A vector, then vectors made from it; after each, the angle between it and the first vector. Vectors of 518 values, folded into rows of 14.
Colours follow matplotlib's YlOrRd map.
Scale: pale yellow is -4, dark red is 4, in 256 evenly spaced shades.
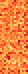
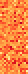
nearly opposite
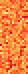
orthogonal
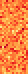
partly opposed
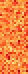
nearly parallel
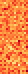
nearly parallel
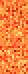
orthogonal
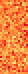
partly aligned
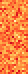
partly aligned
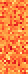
nearly opposite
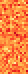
partly aligned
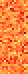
partly opposed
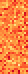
nearly parallel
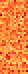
nearly parallel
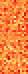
nearly parallel
